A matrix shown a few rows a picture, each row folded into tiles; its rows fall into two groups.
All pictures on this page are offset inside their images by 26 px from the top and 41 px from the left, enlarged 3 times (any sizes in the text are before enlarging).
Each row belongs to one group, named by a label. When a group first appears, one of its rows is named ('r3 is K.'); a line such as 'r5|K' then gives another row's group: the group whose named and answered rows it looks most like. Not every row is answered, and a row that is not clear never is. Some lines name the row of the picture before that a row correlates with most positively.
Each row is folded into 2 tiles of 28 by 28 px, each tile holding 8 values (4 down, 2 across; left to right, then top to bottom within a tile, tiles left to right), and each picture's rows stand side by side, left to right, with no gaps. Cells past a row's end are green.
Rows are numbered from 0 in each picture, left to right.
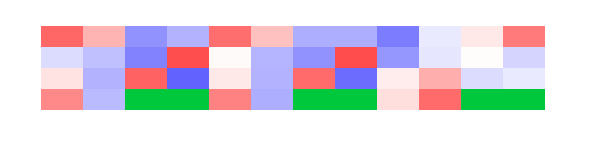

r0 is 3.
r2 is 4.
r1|3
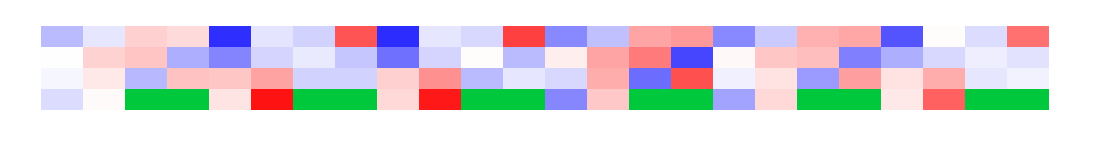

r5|4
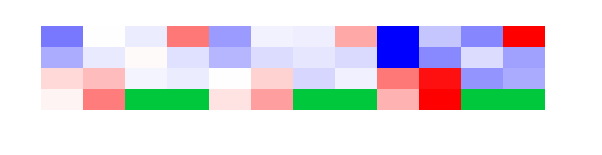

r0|4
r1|4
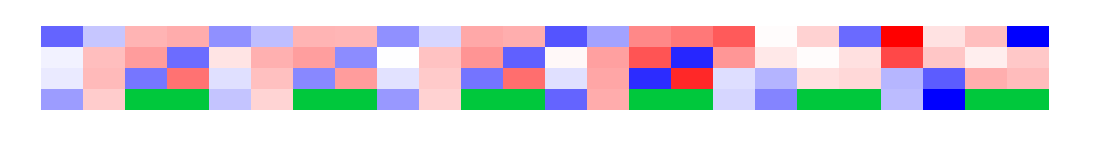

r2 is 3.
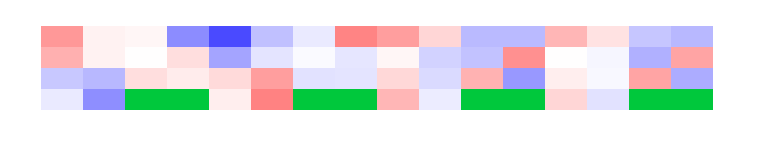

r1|4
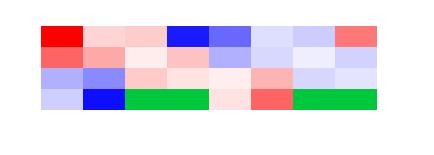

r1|4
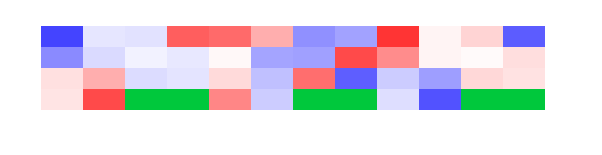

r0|4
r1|3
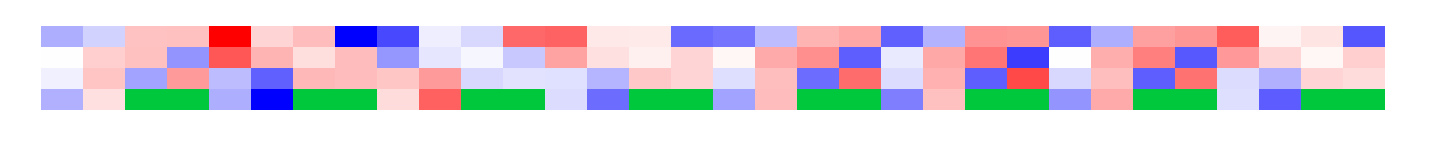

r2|4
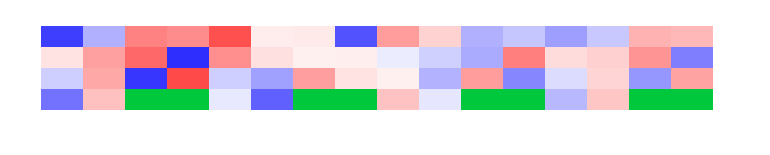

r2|3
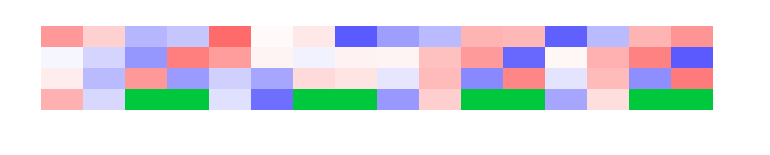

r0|3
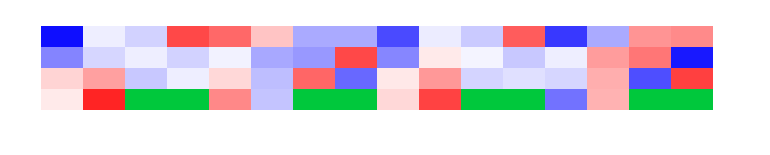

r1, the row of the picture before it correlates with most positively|0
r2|4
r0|4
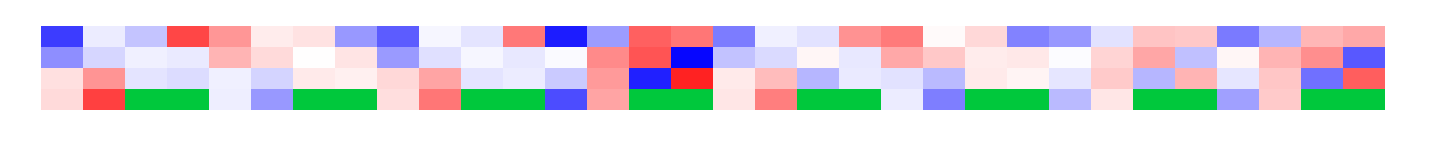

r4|4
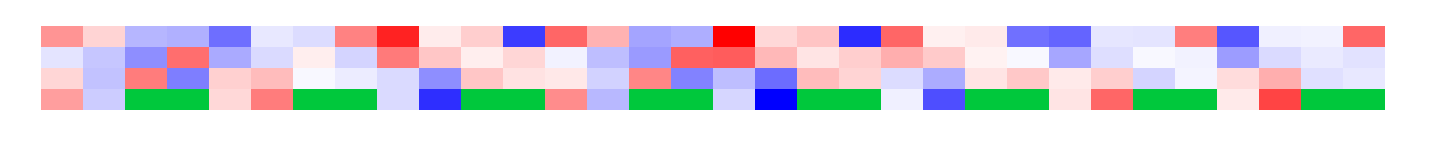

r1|4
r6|4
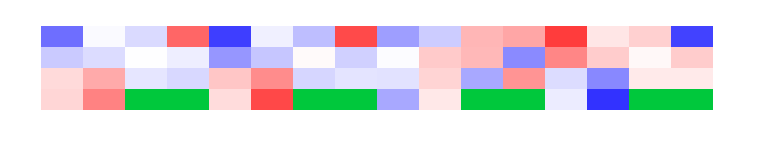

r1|4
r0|4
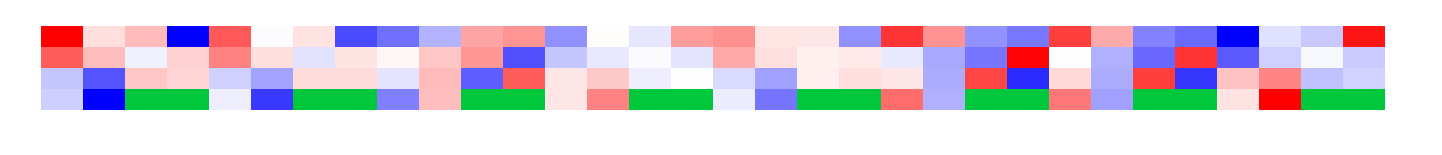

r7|4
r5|3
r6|3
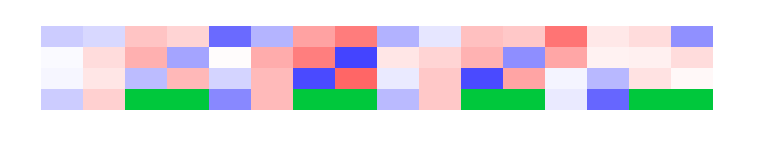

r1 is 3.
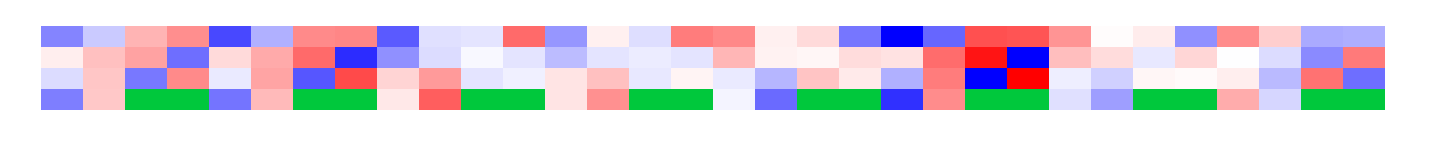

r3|4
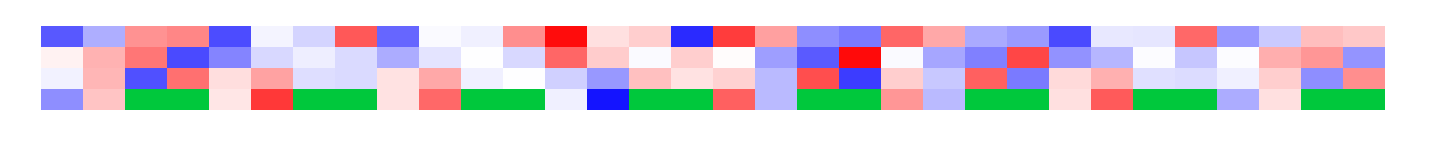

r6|4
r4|3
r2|4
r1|4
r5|3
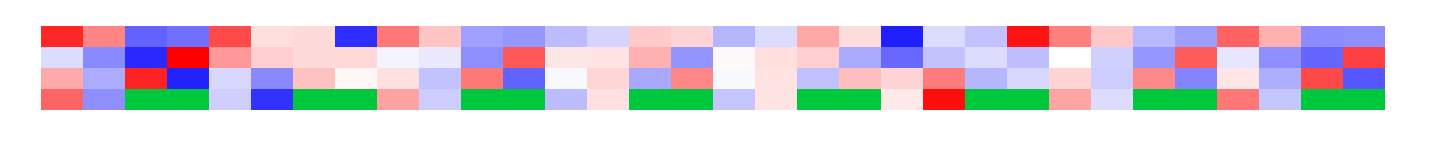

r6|3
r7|3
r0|3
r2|3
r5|4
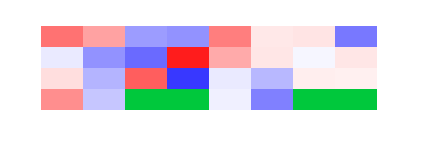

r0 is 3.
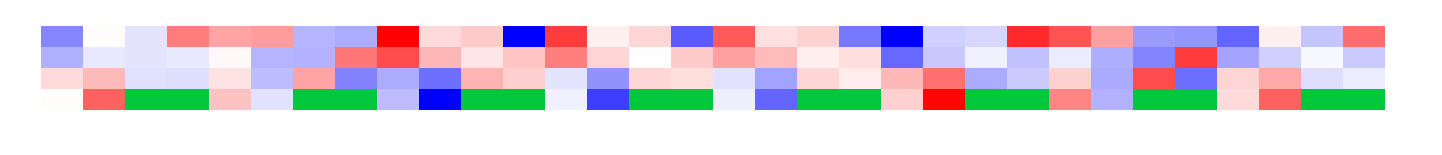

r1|3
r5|4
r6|3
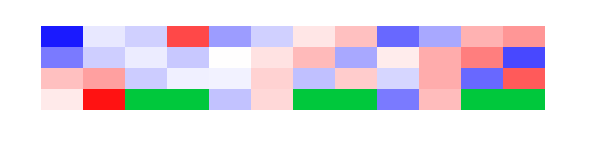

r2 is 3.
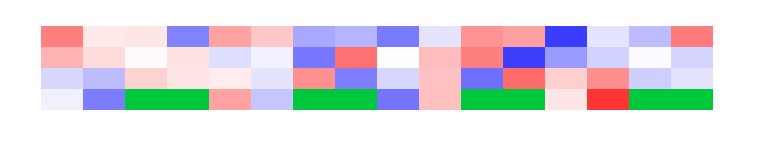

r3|4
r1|3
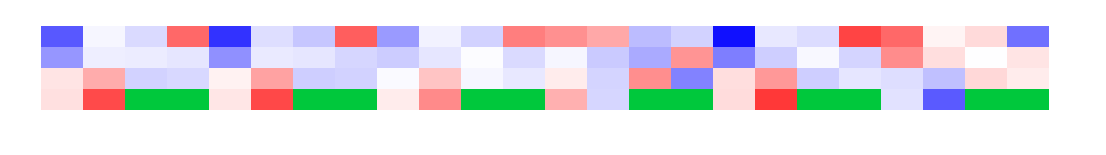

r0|4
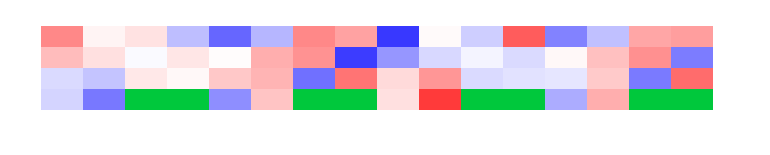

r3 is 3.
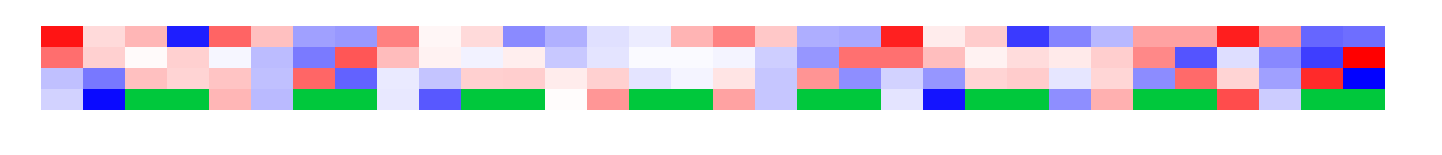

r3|4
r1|3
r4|3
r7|3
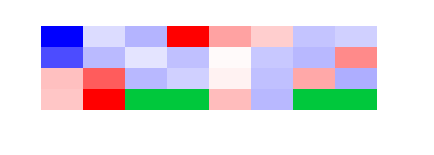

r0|4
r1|3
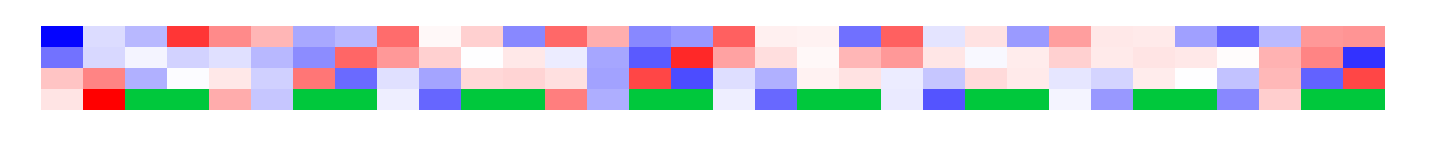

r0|4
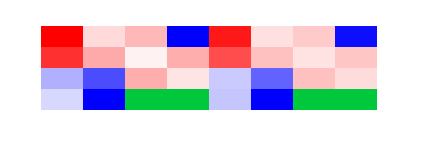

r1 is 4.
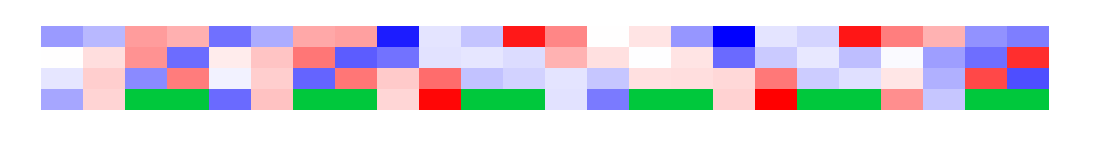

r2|4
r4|4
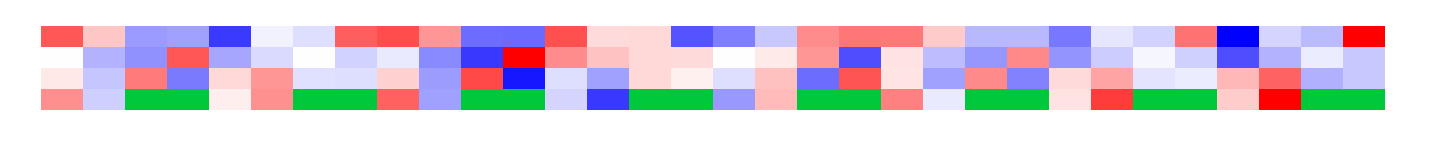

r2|3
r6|4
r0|3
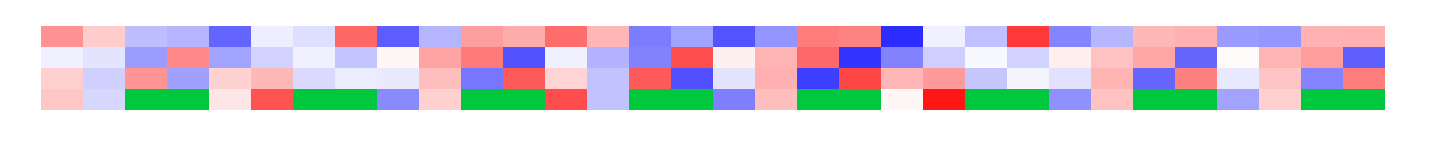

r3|3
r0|3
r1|4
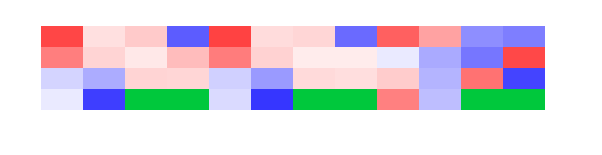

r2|3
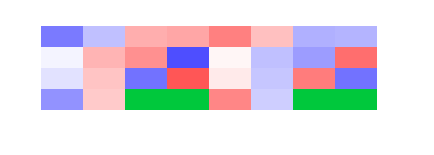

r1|3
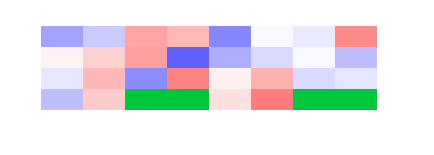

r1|4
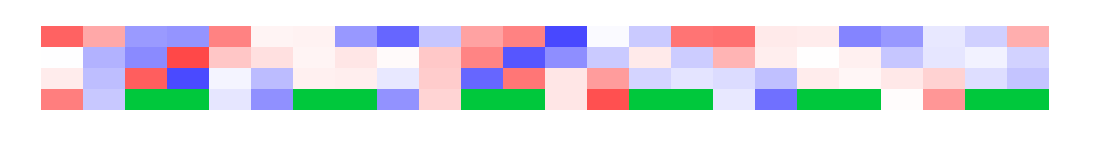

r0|3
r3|4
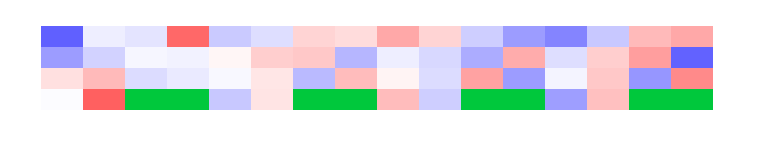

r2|3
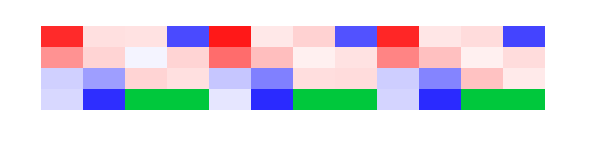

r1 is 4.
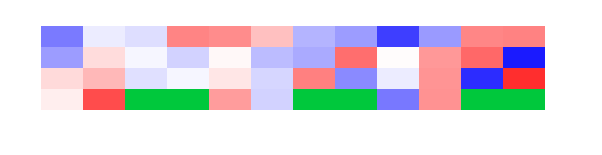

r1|3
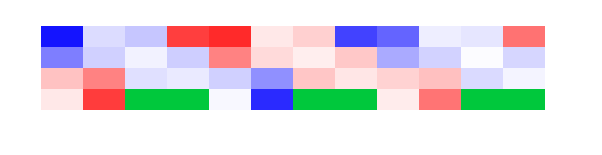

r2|4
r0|4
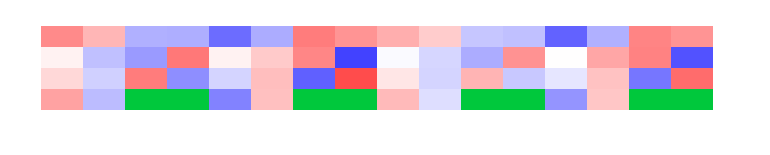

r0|3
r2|3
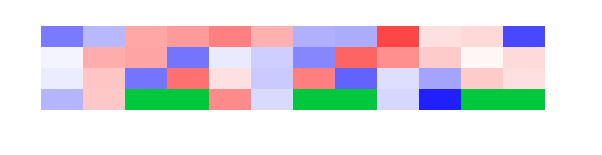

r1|3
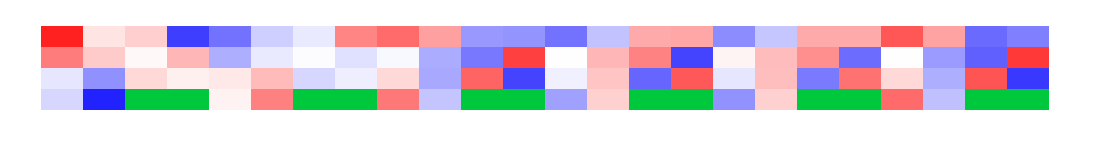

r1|4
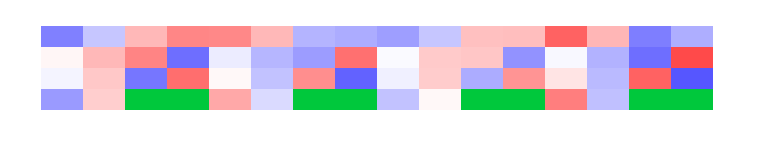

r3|3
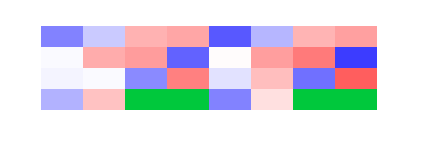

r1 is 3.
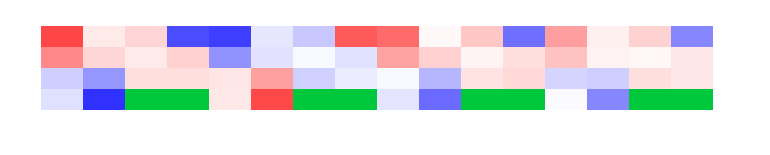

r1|4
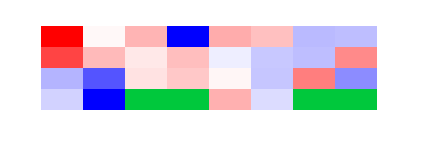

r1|3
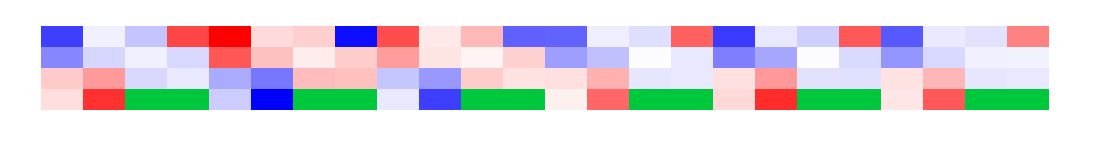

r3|4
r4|4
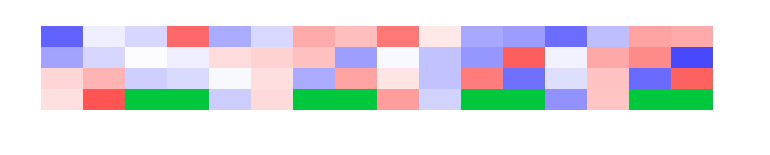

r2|3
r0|4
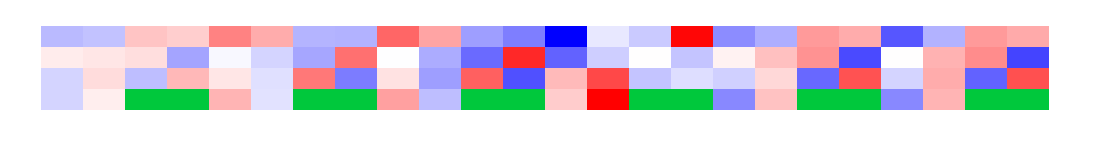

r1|3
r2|3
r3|4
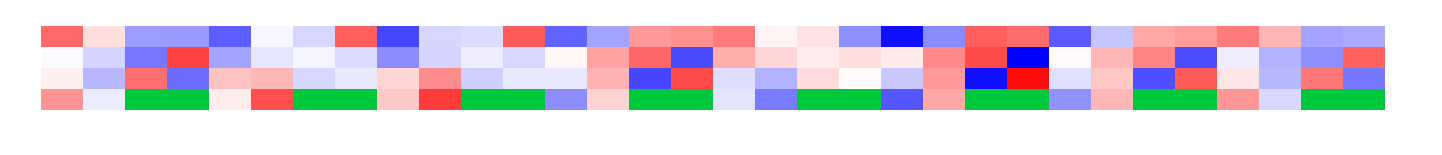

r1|4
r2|4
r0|3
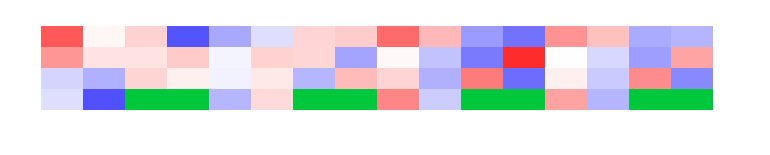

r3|3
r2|3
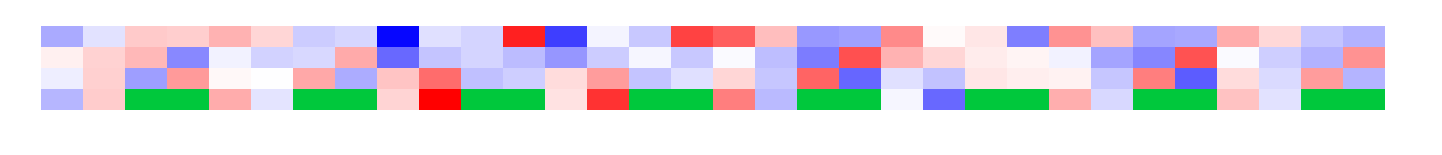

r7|3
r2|4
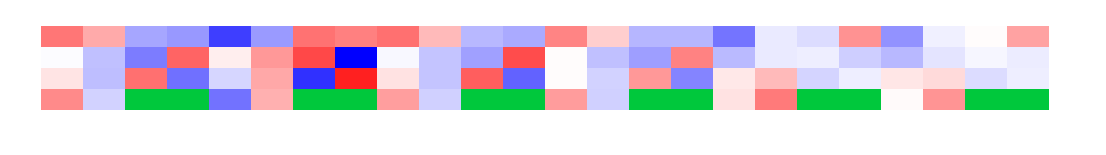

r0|3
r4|4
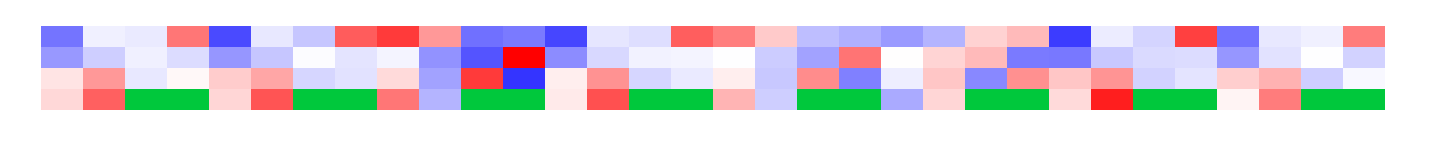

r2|3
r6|4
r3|4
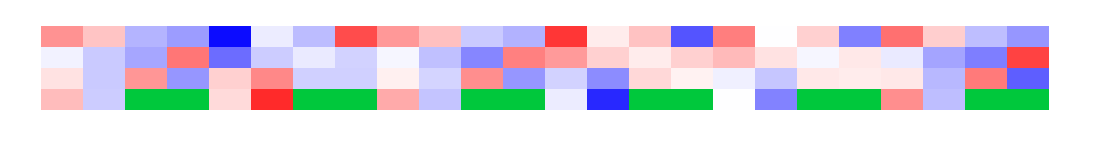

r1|4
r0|3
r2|3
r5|3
